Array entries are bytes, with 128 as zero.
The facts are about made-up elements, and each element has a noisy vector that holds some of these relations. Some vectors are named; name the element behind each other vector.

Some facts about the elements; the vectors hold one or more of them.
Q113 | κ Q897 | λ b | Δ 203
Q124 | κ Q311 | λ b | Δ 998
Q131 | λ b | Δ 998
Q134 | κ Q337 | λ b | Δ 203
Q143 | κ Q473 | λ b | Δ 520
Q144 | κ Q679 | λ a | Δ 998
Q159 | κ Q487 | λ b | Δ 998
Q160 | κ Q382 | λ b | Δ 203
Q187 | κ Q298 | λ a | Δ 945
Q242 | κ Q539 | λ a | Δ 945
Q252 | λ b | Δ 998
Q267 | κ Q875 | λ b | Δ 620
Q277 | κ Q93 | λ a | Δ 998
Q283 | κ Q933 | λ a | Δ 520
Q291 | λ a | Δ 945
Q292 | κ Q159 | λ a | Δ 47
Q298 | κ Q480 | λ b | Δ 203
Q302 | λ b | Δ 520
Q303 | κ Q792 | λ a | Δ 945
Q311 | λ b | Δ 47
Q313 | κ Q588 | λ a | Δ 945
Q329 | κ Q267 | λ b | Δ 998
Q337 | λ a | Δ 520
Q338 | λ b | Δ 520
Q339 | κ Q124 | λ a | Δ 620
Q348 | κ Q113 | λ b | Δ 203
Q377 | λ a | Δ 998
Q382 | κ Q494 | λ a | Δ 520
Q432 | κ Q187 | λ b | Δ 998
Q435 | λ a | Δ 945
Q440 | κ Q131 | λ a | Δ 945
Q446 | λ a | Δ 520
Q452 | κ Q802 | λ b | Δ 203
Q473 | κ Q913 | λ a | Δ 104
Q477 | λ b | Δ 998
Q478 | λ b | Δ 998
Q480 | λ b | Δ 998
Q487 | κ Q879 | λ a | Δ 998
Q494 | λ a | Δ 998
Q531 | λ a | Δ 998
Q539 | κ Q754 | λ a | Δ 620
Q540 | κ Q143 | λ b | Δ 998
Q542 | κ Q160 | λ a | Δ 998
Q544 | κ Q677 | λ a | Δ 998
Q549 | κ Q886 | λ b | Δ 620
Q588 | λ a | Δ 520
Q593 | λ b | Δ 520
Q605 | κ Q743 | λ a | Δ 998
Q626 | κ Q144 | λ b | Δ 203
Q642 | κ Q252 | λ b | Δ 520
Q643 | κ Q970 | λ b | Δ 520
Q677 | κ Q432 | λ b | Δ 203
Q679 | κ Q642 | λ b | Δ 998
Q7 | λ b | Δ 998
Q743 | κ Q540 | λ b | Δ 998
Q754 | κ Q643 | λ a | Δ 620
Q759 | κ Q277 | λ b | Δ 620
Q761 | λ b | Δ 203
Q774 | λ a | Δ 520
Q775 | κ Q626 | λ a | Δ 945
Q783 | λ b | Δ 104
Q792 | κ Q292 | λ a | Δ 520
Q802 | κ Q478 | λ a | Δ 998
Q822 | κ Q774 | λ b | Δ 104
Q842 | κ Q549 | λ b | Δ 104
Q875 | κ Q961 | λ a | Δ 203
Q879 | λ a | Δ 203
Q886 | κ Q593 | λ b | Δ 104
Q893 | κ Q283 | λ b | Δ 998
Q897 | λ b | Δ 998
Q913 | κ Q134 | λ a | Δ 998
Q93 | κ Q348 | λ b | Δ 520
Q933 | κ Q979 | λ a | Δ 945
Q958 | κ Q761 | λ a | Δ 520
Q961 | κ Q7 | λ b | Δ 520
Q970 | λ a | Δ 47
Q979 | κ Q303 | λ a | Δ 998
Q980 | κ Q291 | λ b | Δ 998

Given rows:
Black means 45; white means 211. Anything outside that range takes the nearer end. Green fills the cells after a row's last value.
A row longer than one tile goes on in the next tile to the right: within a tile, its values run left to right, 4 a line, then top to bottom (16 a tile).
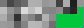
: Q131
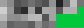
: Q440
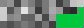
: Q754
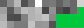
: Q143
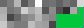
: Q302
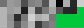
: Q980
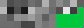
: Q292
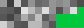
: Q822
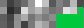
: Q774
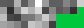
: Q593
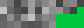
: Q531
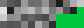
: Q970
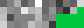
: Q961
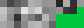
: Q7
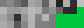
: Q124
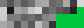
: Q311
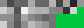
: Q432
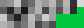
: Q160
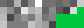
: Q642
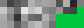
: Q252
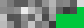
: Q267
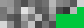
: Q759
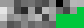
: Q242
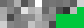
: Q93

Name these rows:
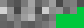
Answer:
Q144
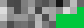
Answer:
Q187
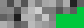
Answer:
Q159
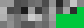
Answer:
Q313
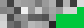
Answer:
Q761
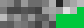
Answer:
Q875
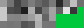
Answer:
Q435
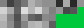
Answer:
Q480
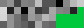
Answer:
Q291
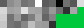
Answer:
Q643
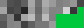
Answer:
Q487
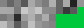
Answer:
Q477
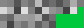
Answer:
Q958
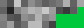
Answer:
Q886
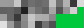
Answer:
Q452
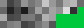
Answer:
Q879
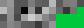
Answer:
Q605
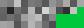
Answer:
Q842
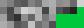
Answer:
Q549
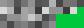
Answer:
Q544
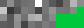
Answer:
Q446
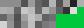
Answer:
Q329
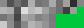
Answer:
Q679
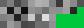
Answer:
Q494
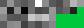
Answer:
Q382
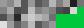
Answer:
Q893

